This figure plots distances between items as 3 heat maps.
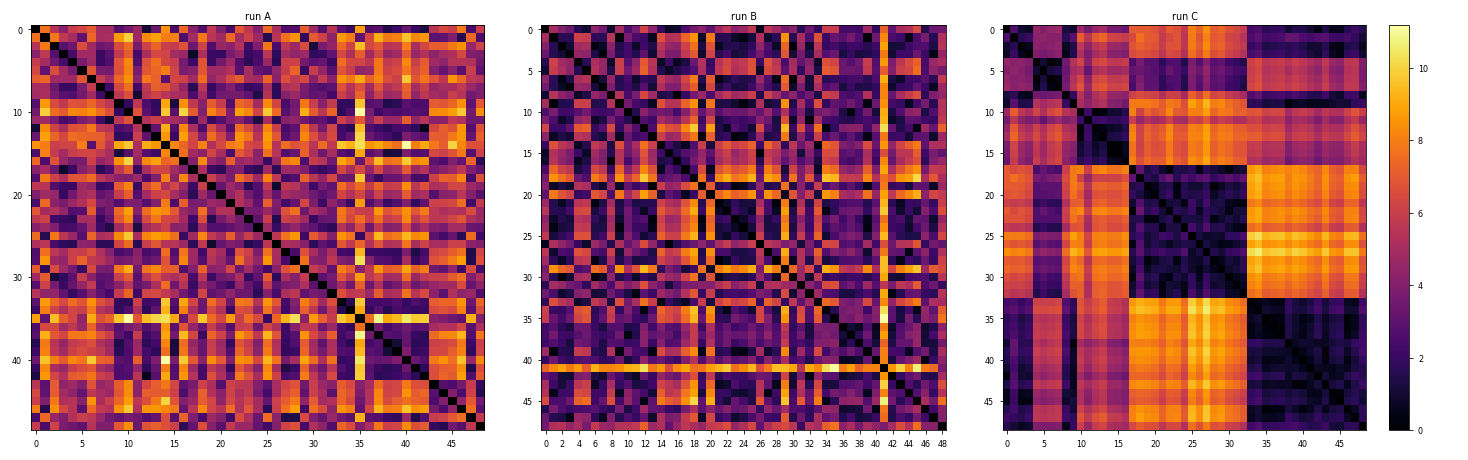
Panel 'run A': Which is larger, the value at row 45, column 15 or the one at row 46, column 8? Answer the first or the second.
the first
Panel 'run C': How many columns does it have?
49
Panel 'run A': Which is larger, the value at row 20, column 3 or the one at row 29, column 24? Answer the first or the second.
the second
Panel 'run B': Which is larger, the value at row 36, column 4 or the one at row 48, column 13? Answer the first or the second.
the second
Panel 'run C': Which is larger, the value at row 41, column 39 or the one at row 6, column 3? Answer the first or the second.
the second
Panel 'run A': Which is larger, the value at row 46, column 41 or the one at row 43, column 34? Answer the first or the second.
the first
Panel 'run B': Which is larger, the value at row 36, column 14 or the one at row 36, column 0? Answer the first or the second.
the first
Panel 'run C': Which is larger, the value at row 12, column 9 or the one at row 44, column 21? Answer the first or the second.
the second
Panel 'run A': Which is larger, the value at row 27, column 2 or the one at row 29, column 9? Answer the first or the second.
the second
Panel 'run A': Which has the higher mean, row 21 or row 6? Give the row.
6
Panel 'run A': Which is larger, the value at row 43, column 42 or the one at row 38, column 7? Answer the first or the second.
the first
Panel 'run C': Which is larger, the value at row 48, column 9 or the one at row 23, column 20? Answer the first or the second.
the first
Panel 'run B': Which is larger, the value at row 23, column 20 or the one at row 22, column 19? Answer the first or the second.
the first
